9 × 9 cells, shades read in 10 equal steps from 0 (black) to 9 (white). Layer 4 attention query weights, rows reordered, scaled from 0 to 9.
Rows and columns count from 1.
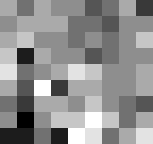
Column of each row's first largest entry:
1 2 2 1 1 3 6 6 5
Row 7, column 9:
3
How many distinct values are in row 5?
5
